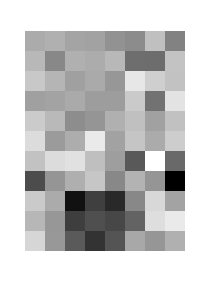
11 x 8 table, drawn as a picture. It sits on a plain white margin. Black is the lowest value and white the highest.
Overall the values sit about 60% of the way up the scale. The top middle is the calmest part. An odd patch, lower than its surroundings, sits in the bottom middle. No regular stripes run through it.
